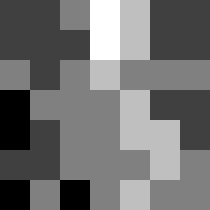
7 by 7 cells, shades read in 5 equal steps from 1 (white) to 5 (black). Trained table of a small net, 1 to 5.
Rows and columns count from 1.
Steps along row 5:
down down same down same up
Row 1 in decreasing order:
4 4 4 4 3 2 1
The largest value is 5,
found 4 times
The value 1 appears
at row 1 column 4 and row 2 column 4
